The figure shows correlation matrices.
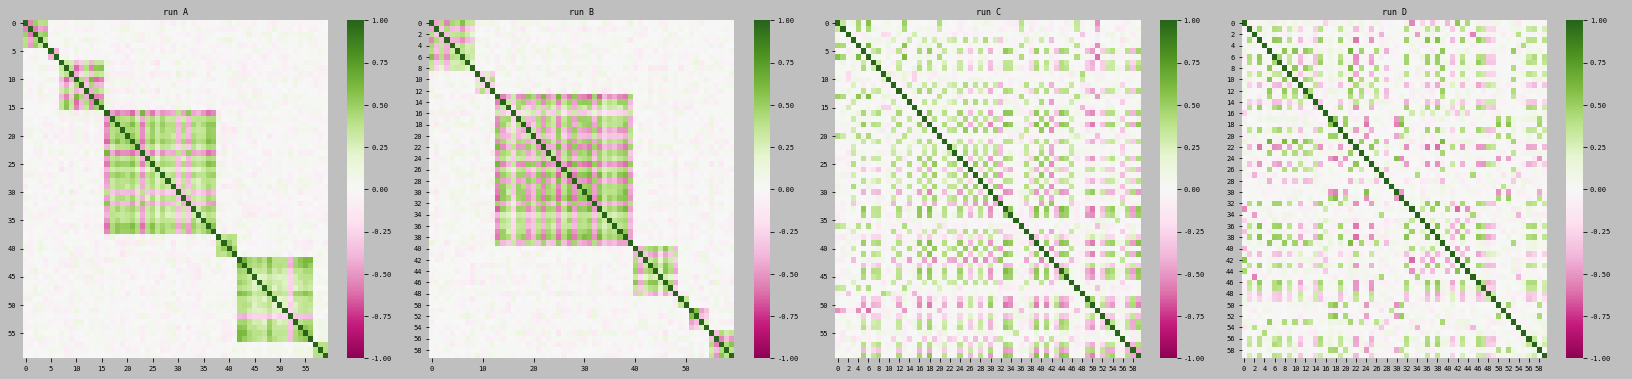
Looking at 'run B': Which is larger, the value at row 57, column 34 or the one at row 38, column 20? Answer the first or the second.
the first
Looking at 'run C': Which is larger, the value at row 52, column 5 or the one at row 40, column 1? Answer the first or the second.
the second
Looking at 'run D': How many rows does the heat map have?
60
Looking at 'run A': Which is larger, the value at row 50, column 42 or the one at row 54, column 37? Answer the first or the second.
the first
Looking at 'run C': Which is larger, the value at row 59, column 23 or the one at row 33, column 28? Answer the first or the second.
the second
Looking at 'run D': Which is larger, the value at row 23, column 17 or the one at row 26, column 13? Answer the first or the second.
the second
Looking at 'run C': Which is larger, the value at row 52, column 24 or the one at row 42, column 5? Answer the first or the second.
the second
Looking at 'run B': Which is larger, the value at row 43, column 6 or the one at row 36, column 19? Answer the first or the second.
the first
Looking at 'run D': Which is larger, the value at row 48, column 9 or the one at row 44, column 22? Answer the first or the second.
the second
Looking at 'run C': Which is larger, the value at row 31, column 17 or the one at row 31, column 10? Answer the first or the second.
the first
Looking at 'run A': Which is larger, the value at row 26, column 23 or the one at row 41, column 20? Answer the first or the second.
the second
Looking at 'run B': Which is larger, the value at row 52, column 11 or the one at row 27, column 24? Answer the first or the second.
the second
